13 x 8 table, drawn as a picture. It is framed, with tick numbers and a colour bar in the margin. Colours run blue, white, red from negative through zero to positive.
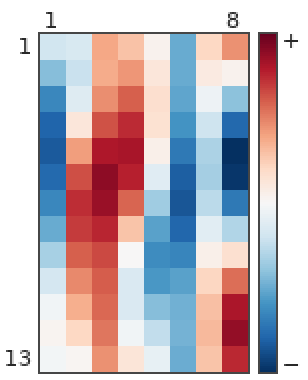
Average level on the scale: 50%. Ninth with the lowest average: middle right. Grain: streaks running down.
